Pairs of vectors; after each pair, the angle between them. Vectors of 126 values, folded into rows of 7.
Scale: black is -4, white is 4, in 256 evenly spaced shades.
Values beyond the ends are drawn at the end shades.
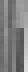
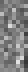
partly opposed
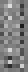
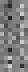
nearly opposite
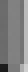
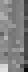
nearly opposite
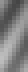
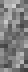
partly opposed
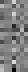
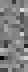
orthogonal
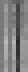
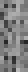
partly opposed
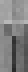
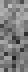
partly aligned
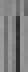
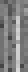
nearly opposite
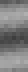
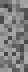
orthogonal
